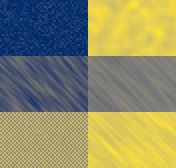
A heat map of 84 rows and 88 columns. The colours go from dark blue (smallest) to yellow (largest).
The table splits into 3 rows of 2 panels. Panel 1,1: very low, fine-grained, faint in contrast. Panel 1,2: very high, blotchy, faint in contrast. Panel 2,1: low, slanting down to the right. Panel 2,2: middling, slanting down to the right, faint in contrast. Panel 3,1: high, checkered. Panel 3,2: very high, slanting down to the right, faint in contrast.
